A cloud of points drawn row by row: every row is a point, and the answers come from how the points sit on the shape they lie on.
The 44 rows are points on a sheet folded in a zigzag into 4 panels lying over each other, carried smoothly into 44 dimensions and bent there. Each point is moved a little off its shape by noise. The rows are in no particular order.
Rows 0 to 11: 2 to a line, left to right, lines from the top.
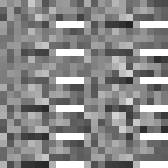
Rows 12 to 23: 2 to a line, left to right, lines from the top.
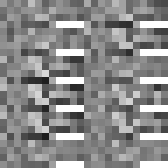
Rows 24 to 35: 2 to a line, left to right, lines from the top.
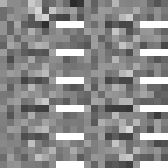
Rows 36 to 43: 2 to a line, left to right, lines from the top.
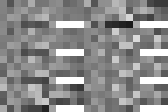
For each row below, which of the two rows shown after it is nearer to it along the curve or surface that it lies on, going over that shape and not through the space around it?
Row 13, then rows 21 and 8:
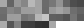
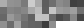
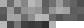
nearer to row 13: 21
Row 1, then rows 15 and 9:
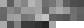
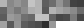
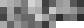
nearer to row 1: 15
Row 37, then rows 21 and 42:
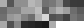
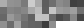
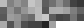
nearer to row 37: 42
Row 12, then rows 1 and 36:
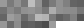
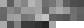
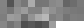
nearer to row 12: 36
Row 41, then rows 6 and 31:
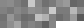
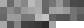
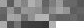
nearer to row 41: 31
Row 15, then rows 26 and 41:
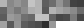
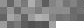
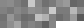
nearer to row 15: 41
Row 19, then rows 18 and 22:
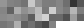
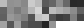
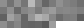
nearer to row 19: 18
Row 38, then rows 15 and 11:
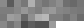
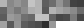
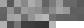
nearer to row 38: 11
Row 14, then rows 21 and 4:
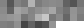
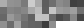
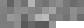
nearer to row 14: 4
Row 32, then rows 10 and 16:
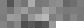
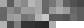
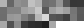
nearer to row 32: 10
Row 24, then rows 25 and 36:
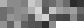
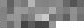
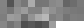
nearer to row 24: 25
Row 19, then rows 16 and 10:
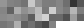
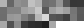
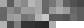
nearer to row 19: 16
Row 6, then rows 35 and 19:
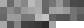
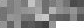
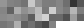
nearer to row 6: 35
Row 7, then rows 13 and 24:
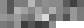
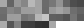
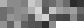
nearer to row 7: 24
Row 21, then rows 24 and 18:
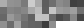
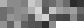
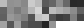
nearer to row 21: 18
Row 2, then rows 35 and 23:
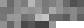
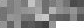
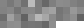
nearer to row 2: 35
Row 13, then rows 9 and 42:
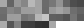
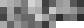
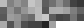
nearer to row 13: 42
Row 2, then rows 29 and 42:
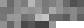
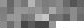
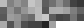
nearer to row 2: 29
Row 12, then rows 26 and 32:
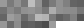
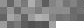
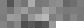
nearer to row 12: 32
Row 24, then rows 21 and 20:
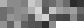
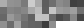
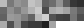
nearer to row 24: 20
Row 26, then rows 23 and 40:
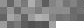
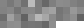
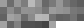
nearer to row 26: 23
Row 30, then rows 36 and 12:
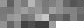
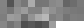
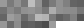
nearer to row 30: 36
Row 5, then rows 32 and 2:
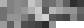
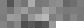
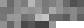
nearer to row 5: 2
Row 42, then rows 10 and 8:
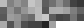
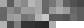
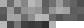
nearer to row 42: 10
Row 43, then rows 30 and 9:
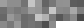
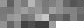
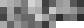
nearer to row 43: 9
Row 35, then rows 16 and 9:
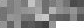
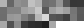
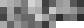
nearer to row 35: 16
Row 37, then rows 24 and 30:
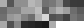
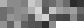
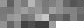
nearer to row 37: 24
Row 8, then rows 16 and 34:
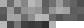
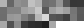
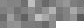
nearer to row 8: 34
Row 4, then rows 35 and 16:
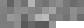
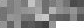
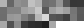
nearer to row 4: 35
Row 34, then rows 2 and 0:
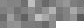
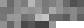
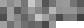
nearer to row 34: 0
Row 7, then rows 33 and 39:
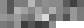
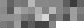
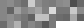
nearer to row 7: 33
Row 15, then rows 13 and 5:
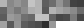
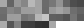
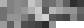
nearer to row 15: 13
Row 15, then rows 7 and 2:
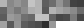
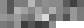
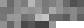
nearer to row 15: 2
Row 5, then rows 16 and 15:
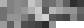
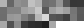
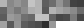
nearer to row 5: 16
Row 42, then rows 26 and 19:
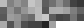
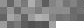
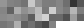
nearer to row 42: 19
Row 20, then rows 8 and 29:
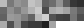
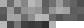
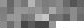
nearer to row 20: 29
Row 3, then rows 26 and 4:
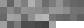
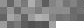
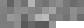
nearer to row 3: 4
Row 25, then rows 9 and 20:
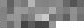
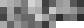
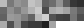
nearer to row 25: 20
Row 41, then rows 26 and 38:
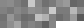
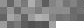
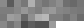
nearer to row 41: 38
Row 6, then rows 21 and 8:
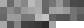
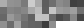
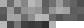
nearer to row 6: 21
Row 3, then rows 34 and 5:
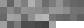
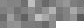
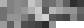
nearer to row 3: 34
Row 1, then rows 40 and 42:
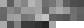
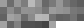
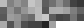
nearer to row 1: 42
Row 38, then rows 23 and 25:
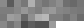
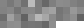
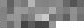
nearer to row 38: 25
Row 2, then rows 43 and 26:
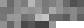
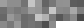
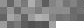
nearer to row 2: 43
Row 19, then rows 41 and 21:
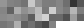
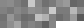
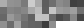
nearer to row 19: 21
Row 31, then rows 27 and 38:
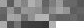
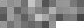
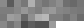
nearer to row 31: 38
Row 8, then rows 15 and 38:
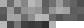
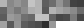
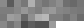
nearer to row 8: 38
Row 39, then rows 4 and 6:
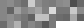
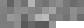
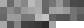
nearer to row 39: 4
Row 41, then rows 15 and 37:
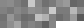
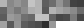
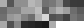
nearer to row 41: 15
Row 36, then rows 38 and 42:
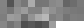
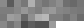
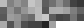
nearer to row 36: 38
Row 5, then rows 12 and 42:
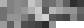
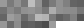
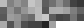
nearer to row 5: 42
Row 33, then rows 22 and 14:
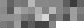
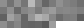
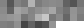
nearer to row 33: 14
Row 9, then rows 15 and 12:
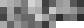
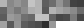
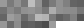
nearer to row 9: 12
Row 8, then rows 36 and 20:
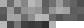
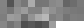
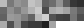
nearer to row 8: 36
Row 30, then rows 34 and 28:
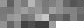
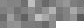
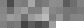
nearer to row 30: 28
